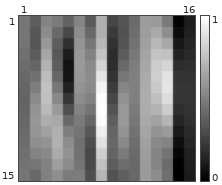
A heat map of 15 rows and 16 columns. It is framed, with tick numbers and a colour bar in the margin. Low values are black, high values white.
The values follow a bell shape. The bottom right is the ninth with the lowest average. Streaks run downward. The bottom left is the calmest part.
